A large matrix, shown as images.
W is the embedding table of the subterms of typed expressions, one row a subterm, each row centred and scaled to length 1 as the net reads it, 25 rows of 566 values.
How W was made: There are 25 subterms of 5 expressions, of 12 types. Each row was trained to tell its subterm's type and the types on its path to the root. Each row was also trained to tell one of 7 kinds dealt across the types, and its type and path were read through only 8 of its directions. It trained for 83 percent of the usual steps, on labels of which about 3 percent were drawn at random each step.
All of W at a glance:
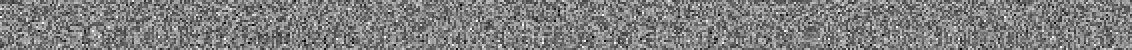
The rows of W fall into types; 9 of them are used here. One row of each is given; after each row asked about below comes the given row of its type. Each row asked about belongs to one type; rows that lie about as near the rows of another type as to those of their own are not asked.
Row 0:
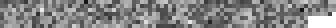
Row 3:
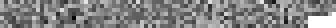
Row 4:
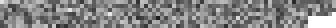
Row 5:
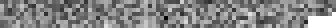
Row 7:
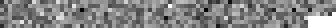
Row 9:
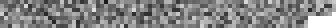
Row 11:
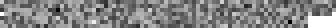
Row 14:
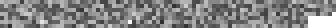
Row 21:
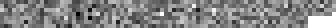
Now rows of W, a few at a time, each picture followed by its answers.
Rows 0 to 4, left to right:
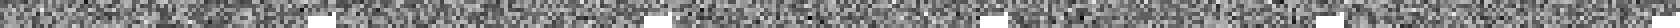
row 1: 21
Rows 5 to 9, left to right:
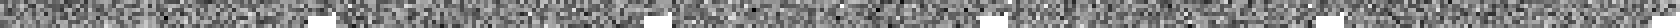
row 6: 3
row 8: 9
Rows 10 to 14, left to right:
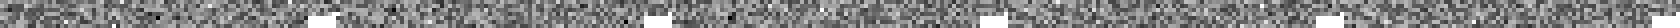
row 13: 14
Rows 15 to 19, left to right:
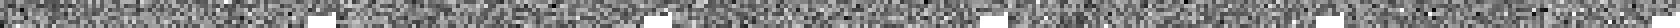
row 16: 21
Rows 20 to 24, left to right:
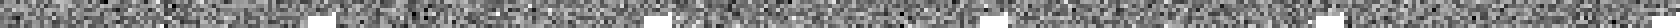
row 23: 14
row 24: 7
